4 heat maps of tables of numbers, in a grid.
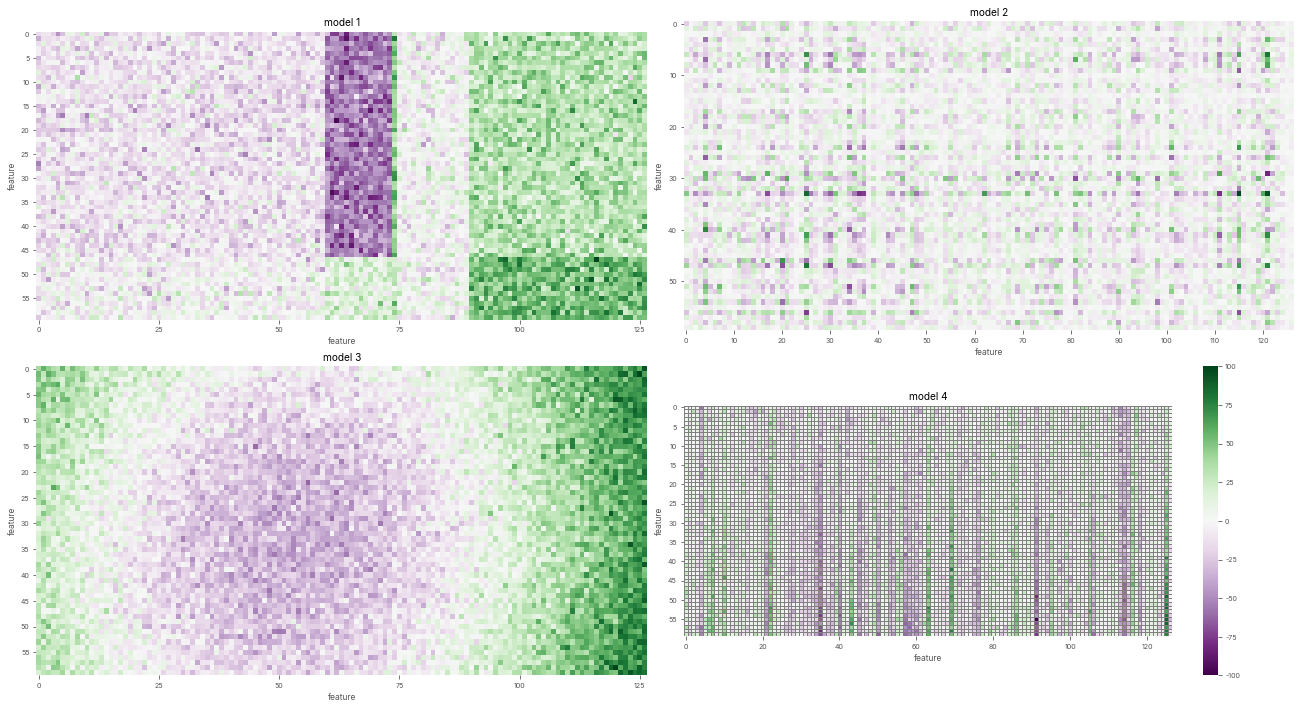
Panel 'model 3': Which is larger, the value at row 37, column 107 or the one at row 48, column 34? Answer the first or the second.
the first
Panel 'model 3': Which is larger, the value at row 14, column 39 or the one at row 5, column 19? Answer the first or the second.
the second
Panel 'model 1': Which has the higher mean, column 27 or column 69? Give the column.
27
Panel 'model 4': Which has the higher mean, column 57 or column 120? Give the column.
120
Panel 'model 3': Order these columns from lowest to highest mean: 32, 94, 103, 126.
32, 94, 103, 126
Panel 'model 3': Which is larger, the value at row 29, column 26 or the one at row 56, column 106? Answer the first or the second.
the second
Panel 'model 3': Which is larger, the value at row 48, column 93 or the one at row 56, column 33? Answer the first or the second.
the first
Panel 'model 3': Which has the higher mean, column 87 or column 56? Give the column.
87
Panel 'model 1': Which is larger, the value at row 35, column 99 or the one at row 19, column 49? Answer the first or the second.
the first
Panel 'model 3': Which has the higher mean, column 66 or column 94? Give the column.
94
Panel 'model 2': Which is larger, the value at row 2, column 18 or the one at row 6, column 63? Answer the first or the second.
the first
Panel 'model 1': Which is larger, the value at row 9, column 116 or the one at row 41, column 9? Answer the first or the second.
the first
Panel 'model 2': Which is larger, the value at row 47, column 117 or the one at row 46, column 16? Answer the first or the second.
the second
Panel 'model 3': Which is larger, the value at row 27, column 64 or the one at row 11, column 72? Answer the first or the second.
the second
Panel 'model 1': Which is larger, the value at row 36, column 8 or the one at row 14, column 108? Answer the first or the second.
the second
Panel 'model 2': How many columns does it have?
127
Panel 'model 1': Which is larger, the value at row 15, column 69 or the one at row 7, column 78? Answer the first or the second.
the second
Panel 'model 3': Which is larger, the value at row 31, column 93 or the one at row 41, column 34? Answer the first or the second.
the first
